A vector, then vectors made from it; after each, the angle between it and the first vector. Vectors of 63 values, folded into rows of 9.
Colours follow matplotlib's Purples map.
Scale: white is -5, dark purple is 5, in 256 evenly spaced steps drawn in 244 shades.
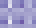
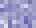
partly opposed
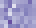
partly opposed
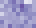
orthogonal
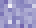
partly aligned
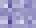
nearly opposite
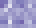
nearly parallel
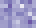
partly opposed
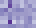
nearly opposite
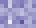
nearly parallel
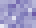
orthogonal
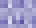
nearly parallel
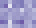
nearly parallel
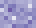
orthogonal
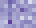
partly opposed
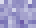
partly aligned
